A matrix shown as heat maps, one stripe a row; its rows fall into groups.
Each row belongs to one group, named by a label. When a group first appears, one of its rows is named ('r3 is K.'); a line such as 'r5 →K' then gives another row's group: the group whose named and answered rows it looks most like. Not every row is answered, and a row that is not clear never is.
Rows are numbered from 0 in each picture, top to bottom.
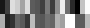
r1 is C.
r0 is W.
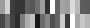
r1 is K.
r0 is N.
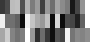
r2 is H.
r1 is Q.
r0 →W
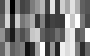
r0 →N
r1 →H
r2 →C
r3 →N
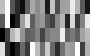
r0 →N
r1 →K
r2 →W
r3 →C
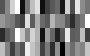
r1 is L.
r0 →H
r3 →Q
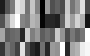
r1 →H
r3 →K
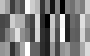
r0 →Q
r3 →L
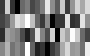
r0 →K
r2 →N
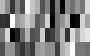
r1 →W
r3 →N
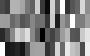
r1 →N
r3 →C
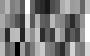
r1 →L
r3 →C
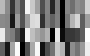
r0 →Q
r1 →Q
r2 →Q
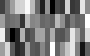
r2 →C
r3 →N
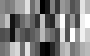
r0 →L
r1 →K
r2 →K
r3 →H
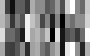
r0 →C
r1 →Q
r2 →Q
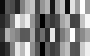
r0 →K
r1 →W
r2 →N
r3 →W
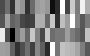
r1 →N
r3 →N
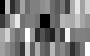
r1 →H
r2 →H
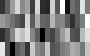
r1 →L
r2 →W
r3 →C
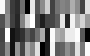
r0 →C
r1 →K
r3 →L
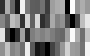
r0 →K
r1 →L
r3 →H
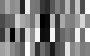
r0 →H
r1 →L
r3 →H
